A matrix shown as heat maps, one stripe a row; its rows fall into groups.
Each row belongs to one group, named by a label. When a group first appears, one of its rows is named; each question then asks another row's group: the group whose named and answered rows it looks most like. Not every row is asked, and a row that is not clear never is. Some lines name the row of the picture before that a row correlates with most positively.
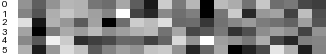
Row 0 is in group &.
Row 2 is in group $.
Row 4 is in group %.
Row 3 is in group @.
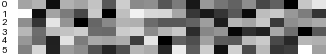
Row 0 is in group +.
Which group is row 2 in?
%
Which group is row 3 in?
@
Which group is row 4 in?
+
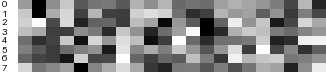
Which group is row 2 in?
+
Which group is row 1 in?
$
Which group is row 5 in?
&
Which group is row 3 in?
&
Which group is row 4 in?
+
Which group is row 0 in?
$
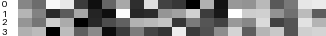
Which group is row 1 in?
&
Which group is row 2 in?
%
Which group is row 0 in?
%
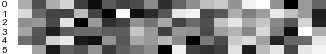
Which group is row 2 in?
$
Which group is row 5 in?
+
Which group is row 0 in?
%
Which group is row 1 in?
&
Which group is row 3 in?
+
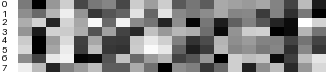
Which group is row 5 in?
$
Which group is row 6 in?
%
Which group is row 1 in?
$
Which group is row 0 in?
$
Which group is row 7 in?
+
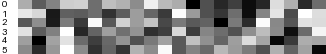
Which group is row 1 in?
+
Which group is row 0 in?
@
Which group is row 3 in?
+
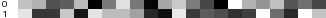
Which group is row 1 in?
+
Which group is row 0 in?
&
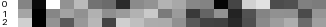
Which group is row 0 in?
%
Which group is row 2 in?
@
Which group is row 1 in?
@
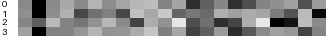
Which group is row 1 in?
$
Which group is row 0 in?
@
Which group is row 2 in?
%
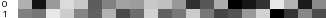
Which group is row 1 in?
%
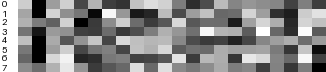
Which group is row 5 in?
$
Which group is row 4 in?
@
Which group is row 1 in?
%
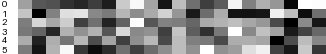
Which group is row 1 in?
@
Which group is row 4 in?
%
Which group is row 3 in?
&
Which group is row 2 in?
$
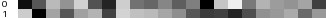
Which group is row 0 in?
&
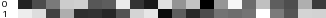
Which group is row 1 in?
+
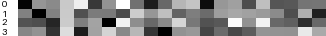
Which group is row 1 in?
$
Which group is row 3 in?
+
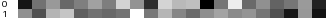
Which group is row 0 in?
&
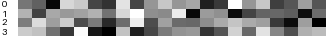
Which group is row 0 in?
&
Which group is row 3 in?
&
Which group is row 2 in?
$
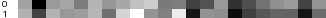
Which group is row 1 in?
@
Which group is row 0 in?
@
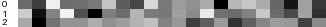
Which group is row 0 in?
%
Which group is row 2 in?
@
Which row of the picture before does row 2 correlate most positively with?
0
